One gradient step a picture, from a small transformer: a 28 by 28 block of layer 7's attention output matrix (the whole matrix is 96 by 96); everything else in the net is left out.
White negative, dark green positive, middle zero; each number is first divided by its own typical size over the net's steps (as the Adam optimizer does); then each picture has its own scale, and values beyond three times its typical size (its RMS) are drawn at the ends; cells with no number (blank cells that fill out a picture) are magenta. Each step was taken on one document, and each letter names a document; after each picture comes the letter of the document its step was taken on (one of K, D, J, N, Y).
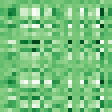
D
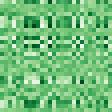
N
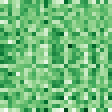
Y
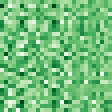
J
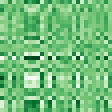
N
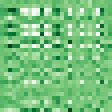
D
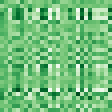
N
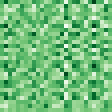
J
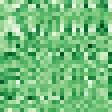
Y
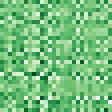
N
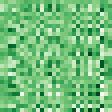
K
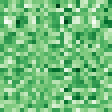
J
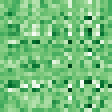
D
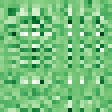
D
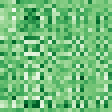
N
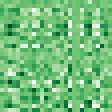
D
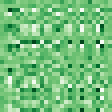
D
